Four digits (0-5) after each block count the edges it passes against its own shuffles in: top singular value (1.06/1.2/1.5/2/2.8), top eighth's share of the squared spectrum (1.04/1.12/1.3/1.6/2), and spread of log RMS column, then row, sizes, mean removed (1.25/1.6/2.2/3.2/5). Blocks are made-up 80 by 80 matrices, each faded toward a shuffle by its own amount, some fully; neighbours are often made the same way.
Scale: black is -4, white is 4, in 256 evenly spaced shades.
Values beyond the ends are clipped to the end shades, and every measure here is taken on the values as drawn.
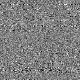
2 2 0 3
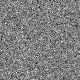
0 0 0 0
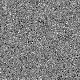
0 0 0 0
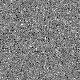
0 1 0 1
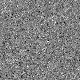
0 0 0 0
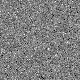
0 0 0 0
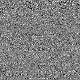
1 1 0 3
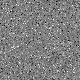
0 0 0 0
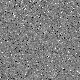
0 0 0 0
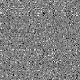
4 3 2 2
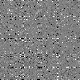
4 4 2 2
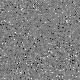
0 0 0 0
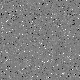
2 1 0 0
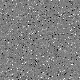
2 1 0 0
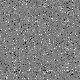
3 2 0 1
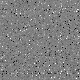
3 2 1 1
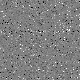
2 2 1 1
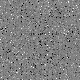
2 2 1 0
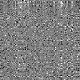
4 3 2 2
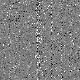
2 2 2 0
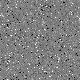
2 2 0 0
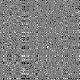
5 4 2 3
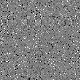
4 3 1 1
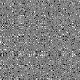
4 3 2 2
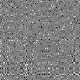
4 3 2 2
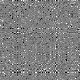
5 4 2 2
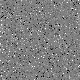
2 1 0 0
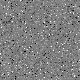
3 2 0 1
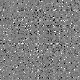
4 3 1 2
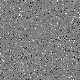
3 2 1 0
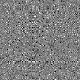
4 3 2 2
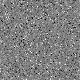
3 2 0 0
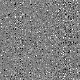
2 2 3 1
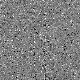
1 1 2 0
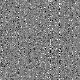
2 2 3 0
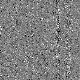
1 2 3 0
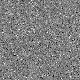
2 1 0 0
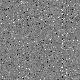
2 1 1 0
